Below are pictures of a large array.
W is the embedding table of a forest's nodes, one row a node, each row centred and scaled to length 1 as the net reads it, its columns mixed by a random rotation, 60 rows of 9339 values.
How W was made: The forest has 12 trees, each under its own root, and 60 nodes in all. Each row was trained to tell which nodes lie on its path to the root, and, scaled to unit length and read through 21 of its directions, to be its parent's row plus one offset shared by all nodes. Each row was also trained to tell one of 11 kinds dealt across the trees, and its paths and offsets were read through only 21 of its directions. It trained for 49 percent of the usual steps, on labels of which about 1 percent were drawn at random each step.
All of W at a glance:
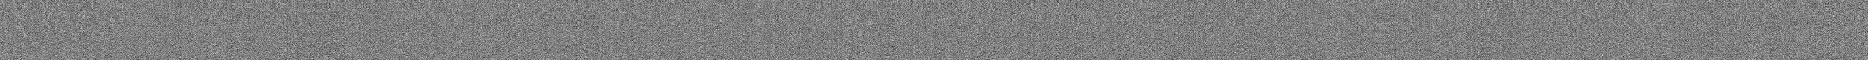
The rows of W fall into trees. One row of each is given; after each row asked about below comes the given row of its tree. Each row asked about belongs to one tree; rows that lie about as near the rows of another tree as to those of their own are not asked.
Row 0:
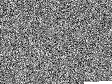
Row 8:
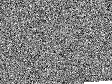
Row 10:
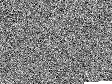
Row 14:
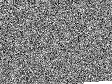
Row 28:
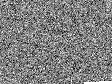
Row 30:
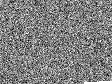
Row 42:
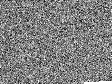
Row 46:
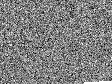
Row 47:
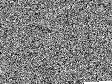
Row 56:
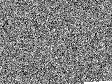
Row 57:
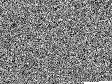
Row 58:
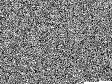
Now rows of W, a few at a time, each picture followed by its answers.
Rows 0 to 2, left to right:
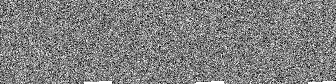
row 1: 58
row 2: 10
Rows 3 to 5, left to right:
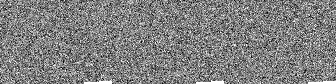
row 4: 47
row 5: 46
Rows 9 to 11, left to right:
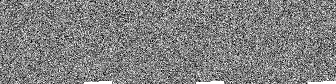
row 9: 42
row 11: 30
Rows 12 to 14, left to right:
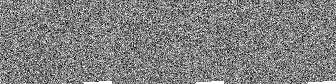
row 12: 14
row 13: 46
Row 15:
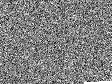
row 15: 30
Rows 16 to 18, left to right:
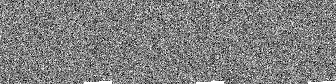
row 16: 30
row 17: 58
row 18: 30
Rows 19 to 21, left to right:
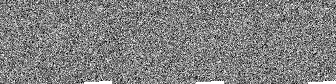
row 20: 42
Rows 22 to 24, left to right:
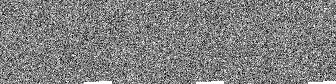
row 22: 58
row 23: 0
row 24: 47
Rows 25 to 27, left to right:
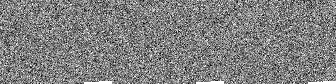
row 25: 57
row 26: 28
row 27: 56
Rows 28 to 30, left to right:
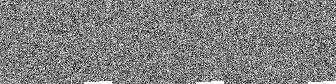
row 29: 8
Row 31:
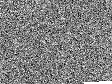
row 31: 14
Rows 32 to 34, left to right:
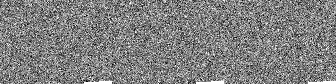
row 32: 8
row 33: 47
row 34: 56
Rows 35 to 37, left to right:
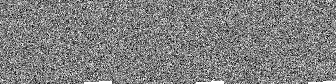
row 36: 8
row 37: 57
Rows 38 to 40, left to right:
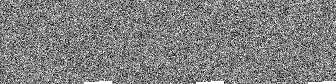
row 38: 58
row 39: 56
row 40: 10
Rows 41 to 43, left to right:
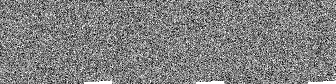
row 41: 47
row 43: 30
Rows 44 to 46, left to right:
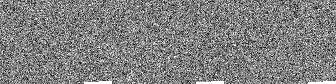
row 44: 14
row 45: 0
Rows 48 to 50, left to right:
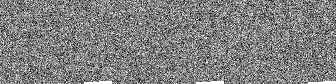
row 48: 56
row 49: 14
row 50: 58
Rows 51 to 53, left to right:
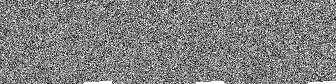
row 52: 10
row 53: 14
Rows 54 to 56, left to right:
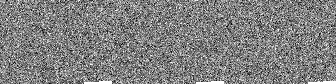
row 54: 47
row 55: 28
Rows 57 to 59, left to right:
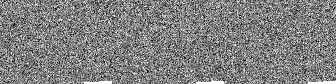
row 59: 46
